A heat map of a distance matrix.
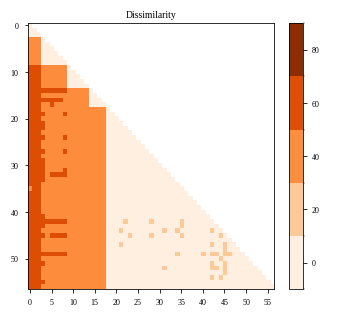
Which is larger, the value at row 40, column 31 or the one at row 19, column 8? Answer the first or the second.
the second
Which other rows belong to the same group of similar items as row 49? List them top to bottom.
18, 19, 20, 21, 22, 23, 24, 25, 26, 27, 28, 29, 30, 31, 32, 33, 34, 35, 36, 37, 38, 39, 40, 41, 42, 43, 44, 45, 46, 47, 48, 50, 51, 52, 53, 54, 55, 56
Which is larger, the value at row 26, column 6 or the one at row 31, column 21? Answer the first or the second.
the first
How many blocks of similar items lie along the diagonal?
5
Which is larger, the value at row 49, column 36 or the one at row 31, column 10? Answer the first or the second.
the second
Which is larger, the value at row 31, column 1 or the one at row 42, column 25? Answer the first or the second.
the first
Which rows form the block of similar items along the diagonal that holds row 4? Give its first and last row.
3 to 8
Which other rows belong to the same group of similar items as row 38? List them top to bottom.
18, 19, 20, 21, 22, 23, 24, 25, 26, 27, 28, 29, 30, 31, 32, 33, 34, 35, 36, 37, 39, 40, 41, 42, 43, 44, 45, 46, 47, 48, 49, 50, 51, 52, 53, 54, 55, 56
